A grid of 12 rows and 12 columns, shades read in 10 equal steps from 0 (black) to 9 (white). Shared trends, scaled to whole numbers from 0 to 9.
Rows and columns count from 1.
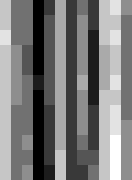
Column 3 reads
4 4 4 3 3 4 4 4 4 5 4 5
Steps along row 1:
down same down up up down up down up up down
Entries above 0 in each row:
11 11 11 11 11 12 11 11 11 11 11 11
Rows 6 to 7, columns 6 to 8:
6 2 6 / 6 2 5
